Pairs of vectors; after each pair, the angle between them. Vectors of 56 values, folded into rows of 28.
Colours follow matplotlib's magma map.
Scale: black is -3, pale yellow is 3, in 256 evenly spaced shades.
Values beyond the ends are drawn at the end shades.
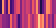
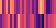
nearly opposite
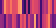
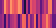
nearly parallel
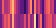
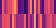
nearly parallel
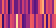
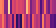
partly opposed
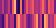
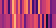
orthogonal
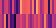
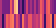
partly opposed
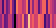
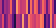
nearly parallel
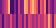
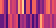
orthogonal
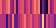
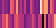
nearly opposite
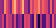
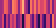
nearly parallel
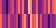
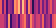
partly aligned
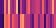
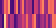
partly aligned
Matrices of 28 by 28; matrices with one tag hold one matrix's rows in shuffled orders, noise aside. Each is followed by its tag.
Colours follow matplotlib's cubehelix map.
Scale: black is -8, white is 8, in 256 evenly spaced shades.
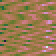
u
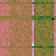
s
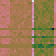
s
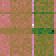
s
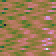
u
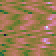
u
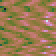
u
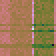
s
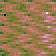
u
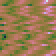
u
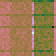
s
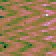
u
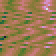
u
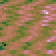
u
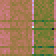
s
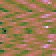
u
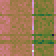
s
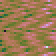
u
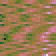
u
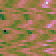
u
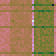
s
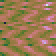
u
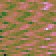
u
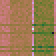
s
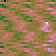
u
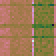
s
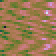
u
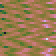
u
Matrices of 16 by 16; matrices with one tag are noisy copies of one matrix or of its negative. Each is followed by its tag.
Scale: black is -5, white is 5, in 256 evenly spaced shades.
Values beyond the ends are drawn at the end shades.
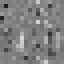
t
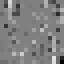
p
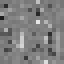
t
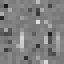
t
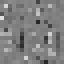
t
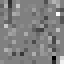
p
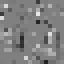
t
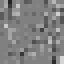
p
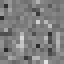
t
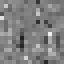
t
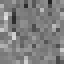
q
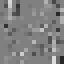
p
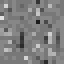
t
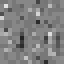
t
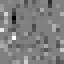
q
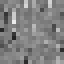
q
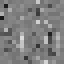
t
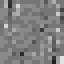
p
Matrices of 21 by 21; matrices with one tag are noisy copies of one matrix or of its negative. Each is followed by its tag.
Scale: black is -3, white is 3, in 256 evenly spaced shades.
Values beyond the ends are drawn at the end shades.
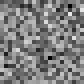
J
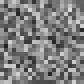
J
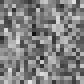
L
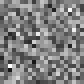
J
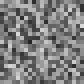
J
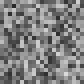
L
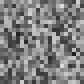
L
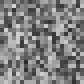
L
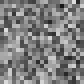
L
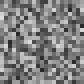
J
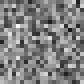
L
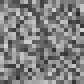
J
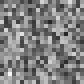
L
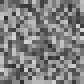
J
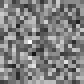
J
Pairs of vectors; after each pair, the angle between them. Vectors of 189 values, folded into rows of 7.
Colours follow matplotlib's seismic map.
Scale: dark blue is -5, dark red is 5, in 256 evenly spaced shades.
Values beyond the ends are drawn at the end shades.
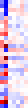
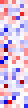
partly opposed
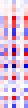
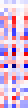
nearly parallel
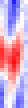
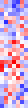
partly aligned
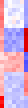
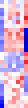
nearly opposite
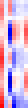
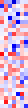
orthogonal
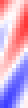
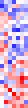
partly opposed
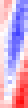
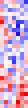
partly aligned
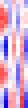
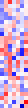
partly opposed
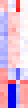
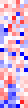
partly aligned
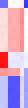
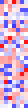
orthogonal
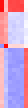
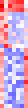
nearly parallel
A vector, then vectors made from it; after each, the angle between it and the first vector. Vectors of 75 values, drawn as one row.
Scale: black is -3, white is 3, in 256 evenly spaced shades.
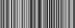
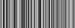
partly aligned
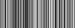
partly opposed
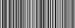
partly opposed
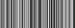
nearly parallel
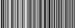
partly aligned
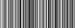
partly opposed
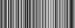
partly opposed
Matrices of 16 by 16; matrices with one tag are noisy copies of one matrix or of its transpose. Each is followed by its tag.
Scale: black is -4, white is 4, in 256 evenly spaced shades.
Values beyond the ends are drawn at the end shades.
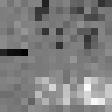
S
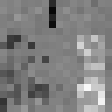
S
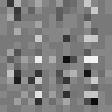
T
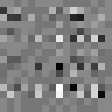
T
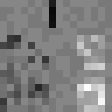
S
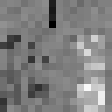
S
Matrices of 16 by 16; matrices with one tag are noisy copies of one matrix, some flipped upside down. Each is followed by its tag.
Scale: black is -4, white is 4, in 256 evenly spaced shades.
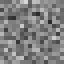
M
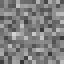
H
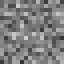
H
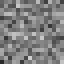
H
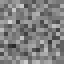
M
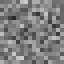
M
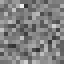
M
